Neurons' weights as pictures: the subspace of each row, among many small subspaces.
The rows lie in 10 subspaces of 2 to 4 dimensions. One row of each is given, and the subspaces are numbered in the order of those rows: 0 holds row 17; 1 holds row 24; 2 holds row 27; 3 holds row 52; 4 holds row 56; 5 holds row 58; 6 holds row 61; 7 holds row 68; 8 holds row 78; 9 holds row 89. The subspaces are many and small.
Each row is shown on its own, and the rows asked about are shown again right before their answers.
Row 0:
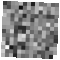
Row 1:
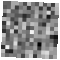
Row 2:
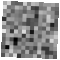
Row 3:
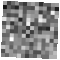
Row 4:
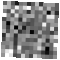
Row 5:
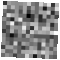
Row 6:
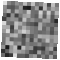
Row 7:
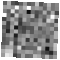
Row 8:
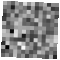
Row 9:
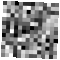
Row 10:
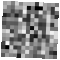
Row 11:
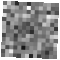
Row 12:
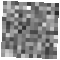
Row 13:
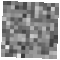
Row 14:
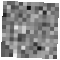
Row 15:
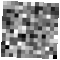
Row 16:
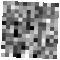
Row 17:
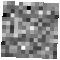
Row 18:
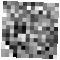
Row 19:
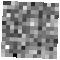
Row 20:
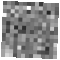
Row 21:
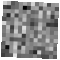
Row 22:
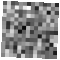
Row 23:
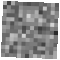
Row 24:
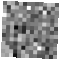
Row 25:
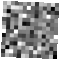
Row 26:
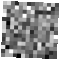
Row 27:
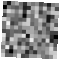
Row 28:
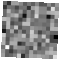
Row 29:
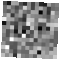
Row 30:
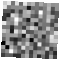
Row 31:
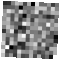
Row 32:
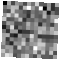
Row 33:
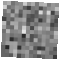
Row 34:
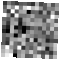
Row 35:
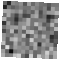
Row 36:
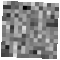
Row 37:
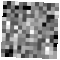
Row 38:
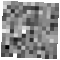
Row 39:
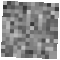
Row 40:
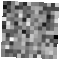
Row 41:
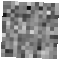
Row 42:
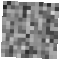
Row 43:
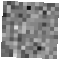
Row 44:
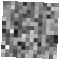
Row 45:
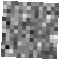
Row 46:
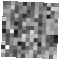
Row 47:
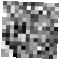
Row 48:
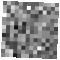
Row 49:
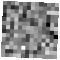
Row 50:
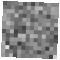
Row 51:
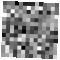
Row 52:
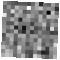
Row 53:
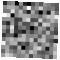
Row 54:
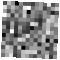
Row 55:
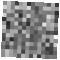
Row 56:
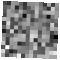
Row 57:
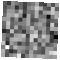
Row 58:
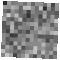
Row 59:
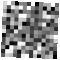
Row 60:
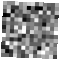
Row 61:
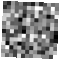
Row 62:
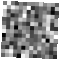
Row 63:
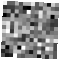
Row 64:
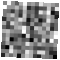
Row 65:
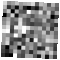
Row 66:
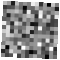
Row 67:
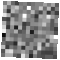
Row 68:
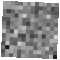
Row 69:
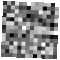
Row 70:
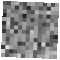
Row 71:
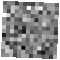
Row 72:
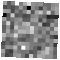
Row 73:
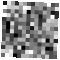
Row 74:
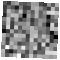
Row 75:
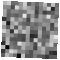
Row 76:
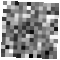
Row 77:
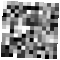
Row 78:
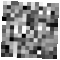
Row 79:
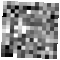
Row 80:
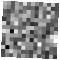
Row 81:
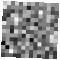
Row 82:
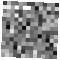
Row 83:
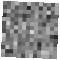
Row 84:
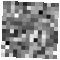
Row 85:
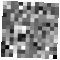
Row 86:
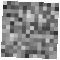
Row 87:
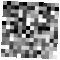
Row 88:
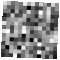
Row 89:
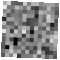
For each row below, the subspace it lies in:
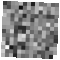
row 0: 1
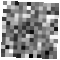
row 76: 0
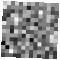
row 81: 0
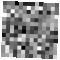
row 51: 2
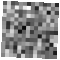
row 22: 8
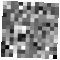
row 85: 1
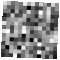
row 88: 3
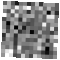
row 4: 3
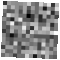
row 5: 5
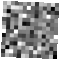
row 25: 7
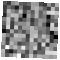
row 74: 4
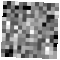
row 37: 3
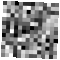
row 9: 2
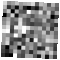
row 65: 9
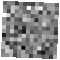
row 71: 6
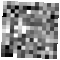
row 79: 9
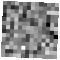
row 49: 4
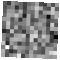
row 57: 4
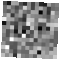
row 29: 8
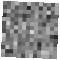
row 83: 2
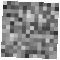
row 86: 5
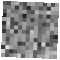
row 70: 4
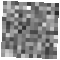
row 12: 5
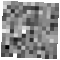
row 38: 9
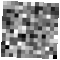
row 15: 7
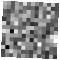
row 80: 2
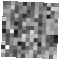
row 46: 6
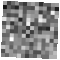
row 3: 8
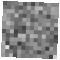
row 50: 7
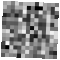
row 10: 4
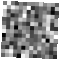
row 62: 6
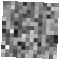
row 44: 6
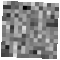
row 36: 8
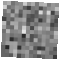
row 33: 5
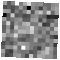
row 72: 0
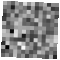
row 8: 6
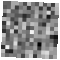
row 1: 2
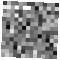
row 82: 8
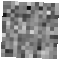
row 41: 2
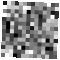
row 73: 3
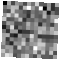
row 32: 5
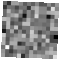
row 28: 6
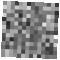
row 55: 5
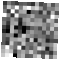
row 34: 9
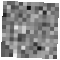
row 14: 1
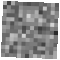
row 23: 5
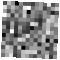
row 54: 2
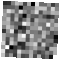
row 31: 1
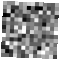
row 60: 6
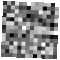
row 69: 5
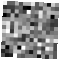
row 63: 3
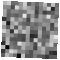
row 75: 4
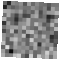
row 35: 0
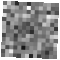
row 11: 0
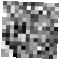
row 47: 7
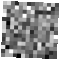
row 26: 4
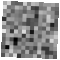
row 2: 9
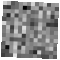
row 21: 8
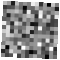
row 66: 5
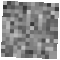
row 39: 3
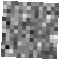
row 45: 2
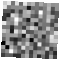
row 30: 0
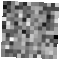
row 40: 5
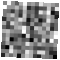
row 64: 3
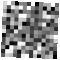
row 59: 1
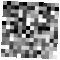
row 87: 8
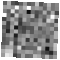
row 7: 9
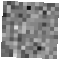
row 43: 1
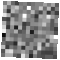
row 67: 6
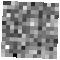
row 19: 8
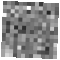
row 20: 3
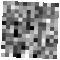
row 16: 4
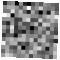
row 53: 0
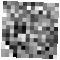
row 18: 7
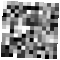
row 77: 9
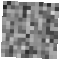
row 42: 2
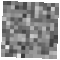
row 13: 4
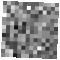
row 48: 7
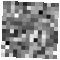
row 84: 4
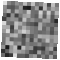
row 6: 5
